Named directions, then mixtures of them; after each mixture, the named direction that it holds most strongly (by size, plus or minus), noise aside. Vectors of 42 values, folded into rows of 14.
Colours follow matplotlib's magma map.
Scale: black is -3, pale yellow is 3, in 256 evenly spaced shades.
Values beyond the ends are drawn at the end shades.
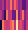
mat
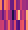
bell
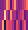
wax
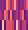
wax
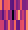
bell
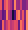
bell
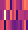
wax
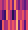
mat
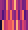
mat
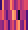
bell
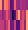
bell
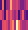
mat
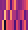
wax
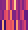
wax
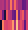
mat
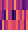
mat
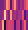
wax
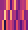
wax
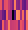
bell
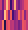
wax
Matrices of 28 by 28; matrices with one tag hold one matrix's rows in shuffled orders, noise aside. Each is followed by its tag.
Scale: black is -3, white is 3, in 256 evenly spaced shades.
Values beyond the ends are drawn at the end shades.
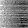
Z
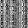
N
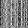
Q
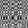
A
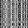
Q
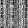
N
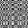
A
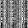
N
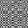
A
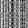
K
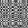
A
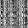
N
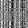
K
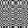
A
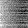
Z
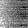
Z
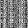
N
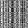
K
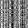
K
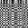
A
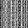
Q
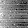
Z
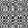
A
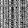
K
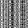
K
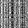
K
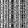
K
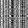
K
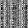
N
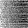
Z
